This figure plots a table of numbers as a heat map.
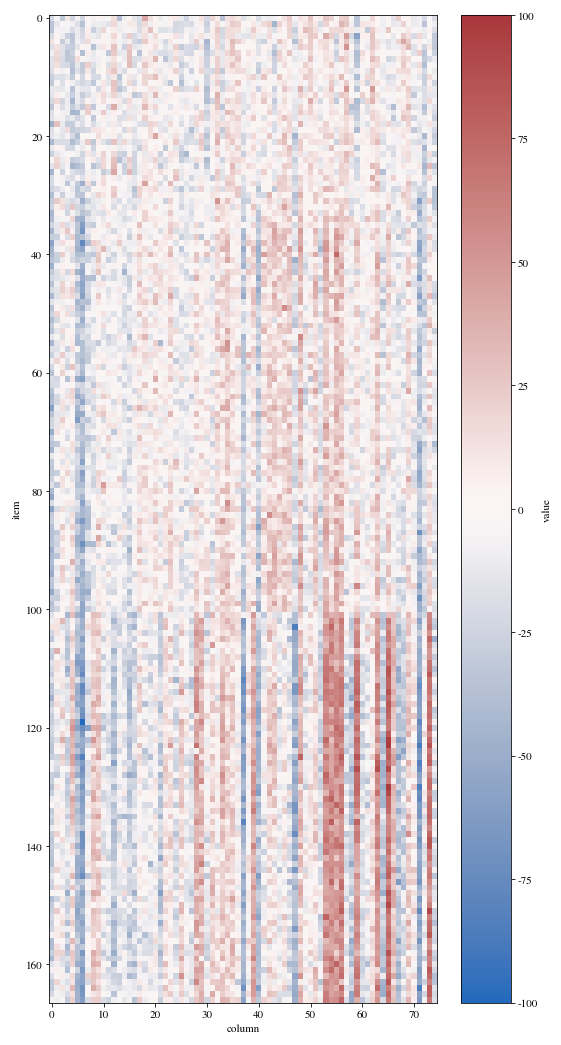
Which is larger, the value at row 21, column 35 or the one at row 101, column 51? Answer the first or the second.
the first
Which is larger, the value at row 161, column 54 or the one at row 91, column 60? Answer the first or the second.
the first
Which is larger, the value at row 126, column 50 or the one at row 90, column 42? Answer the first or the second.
the second
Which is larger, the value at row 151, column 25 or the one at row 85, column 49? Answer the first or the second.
the first
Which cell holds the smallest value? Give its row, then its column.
119, 6
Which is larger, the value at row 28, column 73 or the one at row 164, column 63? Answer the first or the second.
the second
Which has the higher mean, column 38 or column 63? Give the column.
63
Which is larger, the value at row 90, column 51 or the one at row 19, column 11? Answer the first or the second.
the first
